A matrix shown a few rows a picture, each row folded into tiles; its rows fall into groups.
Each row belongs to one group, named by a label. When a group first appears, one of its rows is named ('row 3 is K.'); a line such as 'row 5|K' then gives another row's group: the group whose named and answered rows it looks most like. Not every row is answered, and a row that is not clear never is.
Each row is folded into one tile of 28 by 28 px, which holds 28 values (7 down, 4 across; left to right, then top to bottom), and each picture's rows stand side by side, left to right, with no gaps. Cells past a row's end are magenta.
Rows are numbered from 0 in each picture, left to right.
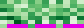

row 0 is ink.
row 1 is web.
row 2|web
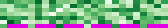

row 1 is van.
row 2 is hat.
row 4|van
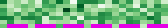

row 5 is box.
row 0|web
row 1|web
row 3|ink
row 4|ink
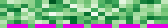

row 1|van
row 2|ink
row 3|web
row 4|box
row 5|ink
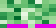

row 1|box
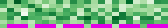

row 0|web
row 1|box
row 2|web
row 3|ink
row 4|ink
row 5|web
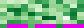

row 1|hat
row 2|van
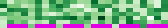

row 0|box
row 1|van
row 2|ink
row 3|hat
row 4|ink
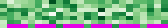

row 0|box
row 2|hat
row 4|hat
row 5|van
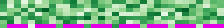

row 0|web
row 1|box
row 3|hat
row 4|hat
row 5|web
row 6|box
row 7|web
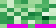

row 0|web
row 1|hat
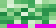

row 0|web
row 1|box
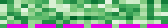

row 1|ink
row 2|hat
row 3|ink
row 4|box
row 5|van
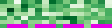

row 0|van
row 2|ink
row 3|ink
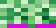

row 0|web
